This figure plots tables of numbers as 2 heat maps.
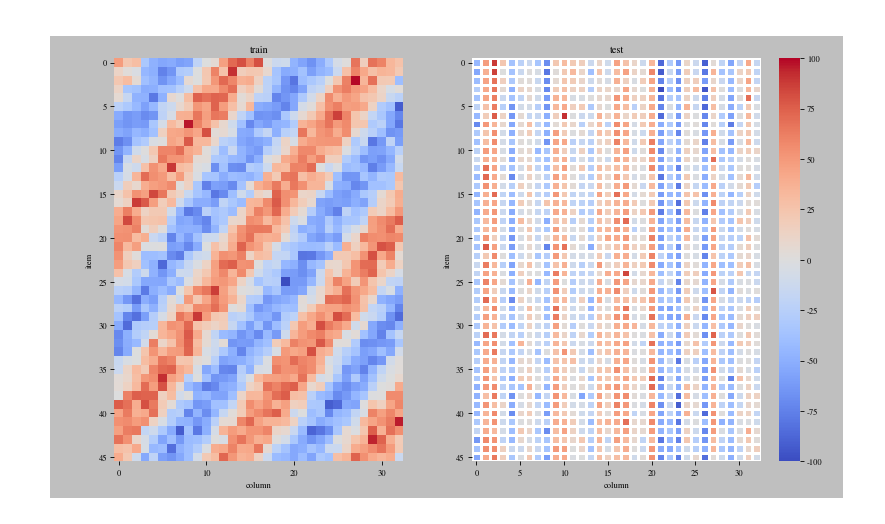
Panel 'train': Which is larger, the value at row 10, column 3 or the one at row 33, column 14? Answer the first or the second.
the first
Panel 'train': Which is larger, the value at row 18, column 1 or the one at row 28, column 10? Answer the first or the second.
the first
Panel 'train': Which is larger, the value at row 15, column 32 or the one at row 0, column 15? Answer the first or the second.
the second
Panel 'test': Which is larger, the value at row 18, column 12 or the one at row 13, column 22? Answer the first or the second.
the first
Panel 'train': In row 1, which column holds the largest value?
13
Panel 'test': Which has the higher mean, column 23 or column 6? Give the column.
6
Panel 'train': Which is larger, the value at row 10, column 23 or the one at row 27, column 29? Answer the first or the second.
the first
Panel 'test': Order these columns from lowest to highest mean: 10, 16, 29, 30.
29, 30, 10, 16
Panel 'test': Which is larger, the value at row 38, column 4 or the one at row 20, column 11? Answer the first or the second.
the second
